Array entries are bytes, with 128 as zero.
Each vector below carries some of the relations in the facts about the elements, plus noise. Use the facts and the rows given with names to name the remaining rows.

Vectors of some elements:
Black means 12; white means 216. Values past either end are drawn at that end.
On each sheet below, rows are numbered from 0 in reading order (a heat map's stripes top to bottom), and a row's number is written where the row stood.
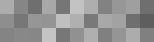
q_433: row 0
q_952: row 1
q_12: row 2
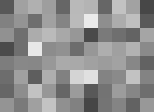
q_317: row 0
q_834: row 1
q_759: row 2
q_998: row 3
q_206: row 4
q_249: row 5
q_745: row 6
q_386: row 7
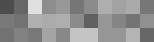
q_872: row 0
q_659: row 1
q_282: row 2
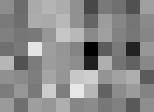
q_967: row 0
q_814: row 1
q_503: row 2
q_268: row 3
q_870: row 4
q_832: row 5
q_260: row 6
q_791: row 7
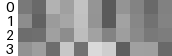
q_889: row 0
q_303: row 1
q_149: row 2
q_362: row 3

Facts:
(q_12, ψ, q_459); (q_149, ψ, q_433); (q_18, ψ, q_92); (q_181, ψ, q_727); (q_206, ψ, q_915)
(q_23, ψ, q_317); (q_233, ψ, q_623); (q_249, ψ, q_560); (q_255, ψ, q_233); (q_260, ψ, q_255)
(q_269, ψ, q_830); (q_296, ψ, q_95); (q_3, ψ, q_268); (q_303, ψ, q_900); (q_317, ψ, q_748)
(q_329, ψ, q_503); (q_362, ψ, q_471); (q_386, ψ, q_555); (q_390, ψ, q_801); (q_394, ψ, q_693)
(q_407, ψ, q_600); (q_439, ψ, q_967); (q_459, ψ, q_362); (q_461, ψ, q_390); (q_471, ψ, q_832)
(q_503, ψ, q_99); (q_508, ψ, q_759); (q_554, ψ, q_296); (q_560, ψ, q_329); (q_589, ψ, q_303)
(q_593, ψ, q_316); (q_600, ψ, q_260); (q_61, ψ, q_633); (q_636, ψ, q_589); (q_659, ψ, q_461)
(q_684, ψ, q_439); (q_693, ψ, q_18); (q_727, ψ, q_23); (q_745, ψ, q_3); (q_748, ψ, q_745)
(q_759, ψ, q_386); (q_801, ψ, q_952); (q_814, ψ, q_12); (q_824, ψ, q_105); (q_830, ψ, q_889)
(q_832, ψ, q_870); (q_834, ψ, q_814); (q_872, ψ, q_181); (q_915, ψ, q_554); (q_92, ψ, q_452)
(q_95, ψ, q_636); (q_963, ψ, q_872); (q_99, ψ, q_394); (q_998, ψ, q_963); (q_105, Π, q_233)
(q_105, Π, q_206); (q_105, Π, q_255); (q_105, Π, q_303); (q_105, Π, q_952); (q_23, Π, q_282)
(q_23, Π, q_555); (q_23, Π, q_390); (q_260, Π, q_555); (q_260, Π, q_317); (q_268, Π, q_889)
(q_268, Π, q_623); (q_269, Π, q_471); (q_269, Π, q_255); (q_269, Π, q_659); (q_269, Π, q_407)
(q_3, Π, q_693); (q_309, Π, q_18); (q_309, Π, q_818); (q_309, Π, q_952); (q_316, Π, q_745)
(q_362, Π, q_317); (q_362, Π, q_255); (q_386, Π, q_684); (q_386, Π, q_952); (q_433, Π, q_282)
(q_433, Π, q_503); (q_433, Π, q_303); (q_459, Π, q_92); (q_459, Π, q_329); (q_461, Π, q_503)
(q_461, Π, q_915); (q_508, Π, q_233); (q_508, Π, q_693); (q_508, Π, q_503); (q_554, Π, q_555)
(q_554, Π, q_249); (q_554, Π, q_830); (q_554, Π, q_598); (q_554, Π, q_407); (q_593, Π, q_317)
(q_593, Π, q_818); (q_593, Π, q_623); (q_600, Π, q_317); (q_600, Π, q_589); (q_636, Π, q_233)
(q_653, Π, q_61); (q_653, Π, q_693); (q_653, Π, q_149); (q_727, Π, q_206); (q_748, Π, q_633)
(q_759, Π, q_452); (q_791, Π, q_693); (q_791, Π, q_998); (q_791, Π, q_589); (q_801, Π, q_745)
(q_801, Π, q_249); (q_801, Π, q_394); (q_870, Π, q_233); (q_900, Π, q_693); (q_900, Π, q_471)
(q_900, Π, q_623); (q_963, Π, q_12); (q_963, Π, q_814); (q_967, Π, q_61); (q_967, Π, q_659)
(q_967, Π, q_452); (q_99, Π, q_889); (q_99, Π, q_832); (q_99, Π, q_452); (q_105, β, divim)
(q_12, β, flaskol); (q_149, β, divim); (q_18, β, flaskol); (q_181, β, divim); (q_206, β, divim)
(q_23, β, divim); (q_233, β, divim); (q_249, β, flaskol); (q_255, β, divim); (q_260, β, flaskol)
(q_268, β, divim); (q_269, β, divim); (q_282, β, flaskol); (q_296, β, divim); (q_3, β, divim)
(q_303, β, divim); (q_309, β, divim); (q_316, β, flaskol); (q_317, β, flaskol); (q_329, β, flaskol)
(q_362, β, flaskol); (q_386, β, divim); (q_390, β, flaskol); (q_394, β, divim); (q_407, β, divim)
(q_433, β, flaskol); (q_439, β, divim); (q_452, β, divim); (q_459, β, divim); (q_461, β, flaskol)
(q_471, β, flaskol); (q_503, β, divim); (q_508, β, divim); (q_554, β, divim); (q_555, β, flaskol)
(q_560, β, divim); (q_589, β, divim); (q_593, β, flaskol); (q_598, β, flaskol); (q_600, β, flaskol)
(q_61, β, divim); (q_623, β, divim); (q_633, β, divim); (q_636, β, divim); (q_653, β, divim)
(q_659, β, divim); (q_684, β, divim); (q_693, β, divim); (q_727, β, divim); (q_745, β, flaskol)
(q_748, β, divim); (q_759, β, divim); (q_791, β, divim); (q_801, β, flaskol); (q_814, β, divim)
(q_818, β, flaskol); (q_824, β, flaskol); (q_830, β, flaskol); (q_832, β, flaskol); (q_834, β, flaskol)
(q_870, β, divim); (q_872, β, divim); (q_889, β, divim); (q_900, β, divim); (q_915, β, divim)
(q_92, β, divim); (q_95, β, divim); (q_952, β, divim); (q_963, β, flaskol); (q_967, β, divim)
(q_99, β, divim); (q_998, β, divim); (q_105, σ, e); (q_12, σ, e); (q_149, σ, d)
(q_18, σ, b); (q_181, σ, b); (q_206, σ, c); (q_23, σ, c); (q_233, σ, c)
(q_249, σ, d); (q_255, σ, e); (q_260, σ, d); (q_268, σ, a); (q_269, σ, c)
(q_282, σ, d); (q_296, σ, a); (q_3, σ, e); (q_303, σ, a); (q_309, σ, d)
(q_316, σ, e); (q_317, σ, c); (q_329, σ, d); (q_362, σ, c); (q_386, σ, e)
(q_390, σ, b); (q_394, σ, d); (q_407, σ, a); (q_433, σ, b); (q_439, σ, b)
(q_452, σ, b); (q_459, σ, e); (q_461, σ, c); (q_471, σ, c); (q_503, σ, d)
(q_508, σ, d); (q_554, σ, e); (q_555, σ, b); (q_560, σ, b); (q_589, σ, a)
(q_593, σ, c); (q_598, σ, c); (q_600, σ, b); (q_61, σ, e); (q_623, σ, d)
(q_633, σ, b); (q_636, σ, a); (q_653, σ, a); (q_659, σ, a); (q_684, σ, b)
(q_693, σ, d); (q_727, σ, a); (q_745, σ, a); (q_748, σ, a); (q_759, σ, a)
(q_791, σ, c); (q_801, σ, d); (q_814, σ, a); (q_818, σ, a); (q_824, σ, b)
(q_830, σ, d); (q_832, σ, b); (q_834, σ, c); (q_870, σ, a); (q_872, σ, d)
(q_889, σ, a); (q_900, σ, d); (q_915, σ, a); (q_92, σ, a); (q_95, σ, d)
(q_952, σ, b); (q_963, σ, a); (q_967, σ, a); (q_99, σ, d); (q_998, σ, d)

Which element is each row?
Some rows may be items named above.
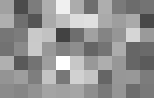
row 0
q_92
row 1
q_18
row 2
q_963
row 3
q_23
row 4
q_452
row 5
q_600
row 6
q_269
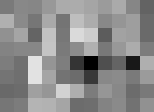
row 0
q_206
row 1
q_433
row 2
q_362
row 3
q_12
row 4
q_3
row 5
q_727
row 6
q_623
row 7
q_61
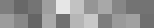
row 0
q_394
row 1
q_461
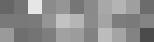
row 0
q_181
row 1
q_503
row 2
q_233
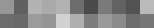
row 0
q_653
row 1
q_623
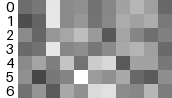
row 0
q_181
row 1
q_872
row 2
q_303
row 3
q_181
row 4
q_593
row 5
q_693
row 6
q_329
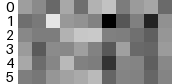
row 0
q_461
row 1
q_268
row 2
q_99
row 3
q_508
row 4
q_105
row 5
q_309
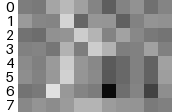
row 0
q_255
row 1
q_316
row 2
q_95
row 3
q_801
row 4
q_554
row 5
q_554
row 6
q_748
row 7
q_560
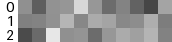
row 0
q_900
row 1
q_818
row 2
q_998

